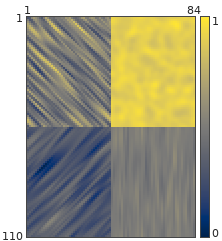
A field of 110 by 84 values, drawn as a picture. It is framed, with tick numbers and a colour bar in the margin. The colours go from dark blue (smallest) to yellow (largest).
It is made of 2 by 2 panels. Panel 1,1: middling, slanting down to the right, strong in contrast. Panel 1,2: very high, blotchy, faint in contrast. Panel 2,1: low, slanting up to the right. Panel 2,2: middling, streaked downward, faint in contrast.
